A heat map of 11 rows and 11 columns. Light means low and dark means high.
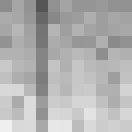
Ninth with the highest average: top left. Average level on the scale: 30%. Roughest part: bottom left. Slope: up to the top. Odd lines: column 4.
